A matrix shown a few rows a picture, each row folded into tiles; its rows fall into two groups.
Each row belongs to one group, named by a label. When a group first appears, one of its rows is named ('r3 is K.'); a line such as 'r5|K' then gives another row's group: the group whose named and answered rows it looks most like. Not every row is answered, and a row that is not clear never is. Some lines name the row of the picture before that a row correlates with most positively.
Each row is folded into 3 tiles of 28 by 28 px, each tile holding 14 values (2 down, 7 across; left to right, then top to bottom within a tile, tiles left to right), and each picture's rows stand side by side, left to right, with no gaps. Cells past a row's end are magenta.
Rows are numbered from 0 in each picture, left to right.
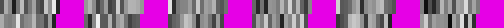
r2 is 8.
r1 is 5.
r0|5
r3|8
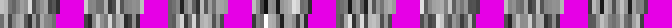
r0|8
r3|8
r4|5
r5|8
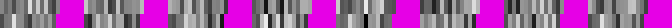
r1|5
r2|5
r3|5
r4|8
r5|5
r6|8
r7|8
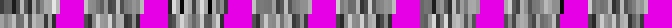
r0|5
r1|5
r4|5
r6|8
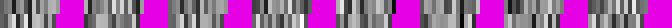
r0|5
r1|8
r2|5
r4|8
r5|5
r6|8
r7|8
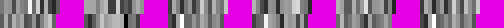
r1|5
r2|5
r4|8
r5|5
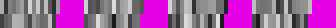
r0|8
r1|8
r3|5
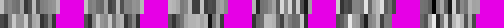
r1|5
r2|5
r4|8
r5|5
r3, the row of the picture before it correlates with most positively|0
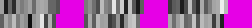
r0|8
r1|8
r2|5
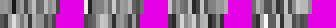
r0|5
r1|8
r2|5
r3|5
